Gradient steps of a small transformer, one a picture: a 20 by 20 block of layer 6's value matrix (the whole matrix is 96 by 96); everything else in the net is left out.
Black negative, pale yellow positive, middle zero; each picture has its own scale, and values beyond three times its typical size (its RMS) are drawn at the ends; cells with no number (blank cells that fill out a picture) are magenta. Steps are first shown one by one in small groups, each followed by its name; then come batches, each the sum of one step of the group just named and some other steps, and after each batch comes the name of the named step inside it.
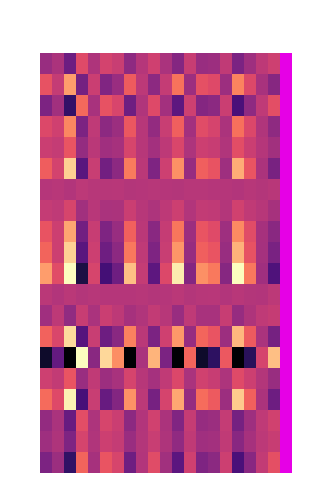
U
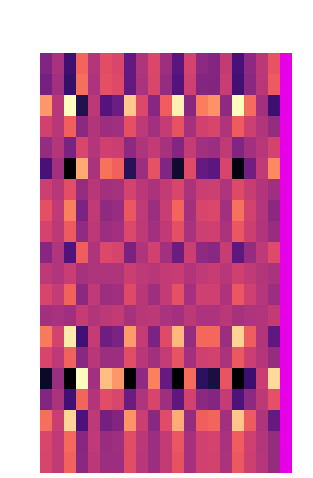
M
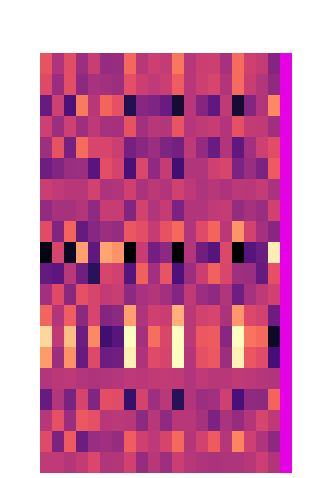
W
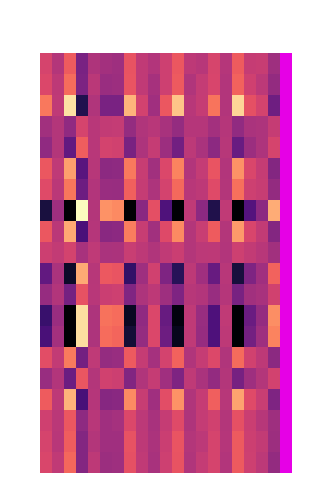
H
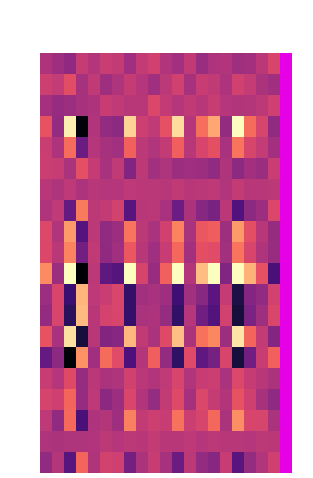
U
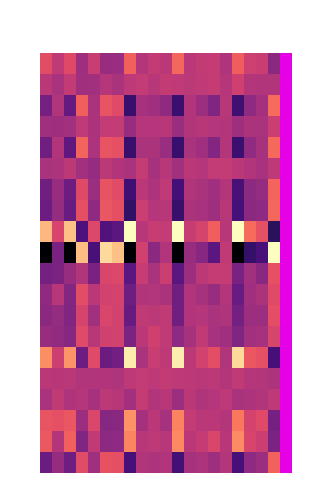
W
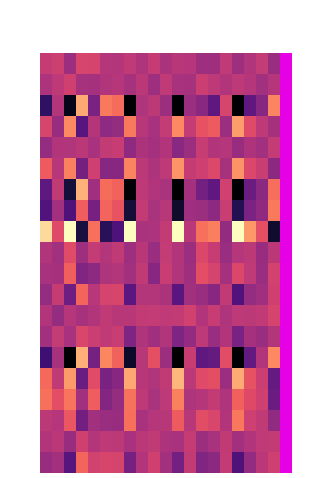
U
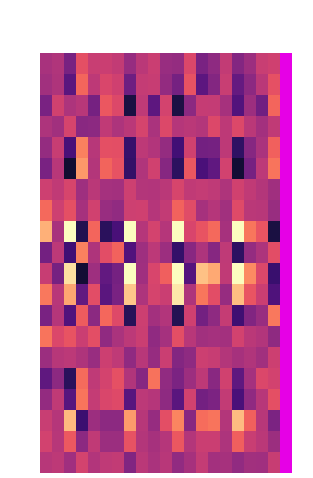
M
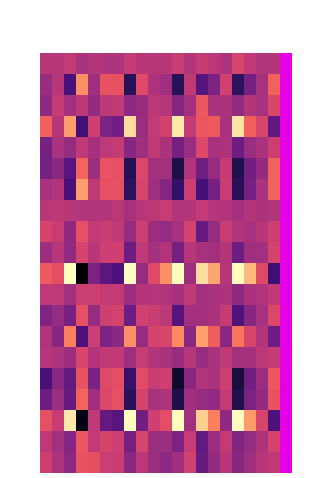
W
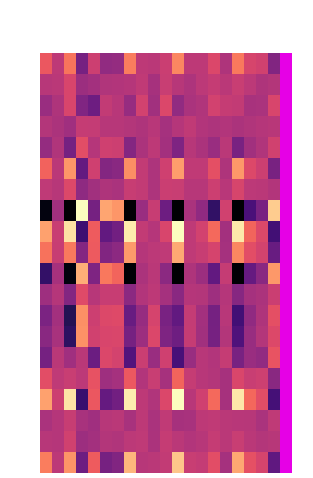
H
